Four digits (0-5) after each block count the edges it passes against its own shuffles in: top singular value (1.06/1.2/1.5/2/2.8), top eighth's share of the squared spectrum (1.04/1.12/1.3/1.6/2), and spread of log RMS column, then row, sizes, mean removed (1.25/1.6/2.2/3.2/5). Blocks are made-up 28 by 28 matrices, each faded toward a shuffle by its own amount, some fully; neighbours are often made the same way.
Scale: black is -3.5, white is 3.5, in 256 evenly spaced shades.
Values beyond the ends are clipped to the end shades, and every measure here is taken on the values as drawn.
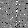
2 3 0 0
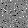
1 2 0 0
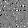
3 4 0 1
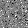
0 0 0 0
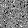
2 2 1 0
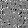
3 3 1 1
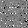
3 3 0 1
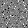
0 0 0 0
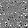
2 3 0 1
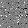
2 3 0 1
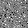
1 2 0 0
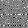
3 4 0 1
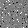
0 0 0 0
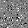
3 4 1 2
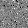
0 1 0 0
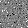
0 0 0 0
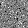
0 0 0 0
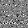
1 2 0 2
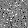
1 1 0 0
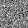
0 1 0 0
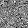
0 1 0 1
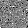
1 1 0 0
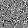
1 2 0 2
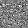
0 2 0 2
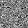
0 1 0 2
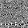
2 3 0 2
